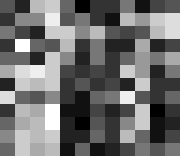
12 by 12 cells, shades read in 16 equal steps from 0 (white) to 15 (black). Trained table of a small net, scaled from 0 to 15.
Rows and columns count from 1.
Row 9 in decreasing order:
15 14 14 13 12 12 11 11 5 4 3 0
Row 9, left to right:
12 4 5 0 14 14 11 13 11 3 15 12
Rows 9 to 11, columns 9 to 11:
11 3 15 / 7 3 14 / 4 9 14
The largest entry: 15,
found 3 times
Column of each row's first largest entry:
6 8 3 8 3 11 1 6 11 6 11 5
